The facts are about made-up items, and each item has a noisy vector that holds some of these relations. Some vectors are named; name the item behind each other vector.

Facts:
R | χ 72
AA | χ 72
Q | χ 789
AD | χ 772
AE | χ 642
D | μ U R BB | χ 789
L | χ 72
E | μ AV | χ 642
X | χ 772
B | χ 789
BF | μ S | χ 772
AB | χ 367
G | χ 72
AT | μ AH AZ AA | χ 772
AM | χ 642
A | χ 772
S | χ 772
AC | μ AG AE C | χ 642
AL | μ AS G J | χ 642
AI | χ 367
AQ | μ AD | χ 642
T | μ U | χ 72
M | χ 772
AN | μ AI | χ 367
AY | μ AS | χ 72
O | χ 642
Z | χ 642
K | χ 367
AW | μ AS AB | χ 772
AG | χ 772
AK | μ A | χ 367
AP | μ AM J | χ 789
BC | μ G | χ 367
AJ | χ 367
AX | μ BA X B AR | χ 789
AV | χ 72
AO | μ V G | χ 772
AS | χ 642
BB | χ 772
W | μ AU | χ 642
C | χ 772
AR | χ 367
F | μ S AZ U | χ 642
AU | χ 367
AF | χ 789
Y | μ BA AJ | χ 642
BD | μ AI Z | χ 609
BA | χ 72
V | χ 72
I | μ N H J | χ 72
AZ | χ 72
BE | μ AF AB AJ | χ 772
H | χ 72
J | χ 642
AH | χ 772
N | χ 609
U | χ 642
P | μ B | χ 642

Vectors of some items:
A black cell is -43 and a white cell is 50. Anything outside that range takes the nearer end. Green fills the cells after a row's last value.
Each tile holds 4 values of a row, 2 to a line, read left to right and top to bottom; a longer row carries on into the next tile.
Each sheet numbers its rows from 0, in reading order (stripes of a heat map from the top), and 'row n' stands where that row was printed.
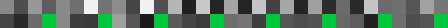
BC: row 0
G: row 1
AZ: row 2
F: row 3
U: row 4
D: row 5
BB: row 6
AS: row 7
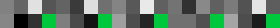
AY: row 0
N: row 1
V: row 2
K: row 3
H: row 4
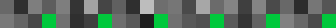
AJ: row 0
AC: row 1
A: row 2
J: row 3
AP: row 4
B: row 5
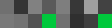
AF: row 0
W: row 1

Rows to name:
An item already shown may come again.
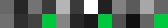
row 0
AN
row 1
T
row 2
AL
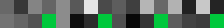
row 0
AB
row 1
I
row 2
AW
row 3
F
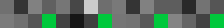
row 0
AF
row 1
AO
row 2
Q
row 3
AI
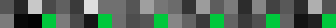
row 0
BD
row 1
N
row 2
AS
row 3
Z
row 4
AK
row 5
BE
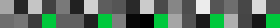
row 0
U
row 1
S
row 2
BD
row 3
R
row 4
BA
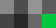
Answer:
BC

